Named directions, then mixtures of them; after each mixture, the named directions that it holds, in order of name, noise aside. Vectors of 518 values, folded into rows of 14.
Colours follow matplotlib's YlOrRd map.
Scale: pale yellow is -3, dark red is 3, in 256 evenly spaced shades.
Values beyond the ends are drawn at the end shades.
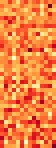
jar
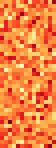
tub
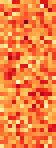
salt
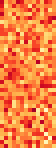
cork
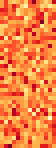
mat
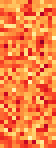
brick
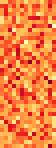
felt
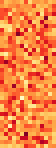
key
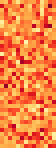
felt, jar, key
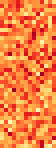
brick, tub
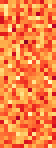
felt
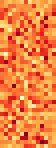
key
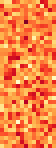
salt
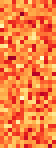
key, salt, tub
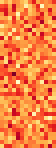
felt, mat, salt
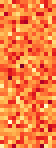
salt, tub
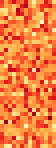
mat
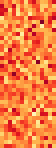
cork, felt, mat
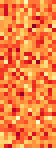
felt, mat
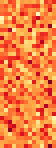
brick, felt, tub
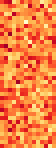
salt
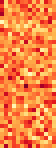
brick, cork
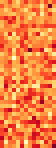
jar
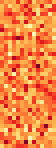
brick, jar, mat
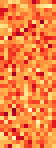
key, mat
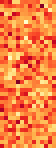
salt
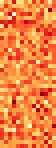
cork, salt, tub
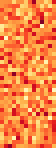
mat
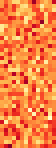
jar, mat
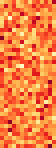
felt, tub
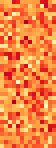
salt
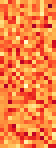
felt, jar, key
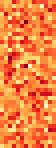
salt
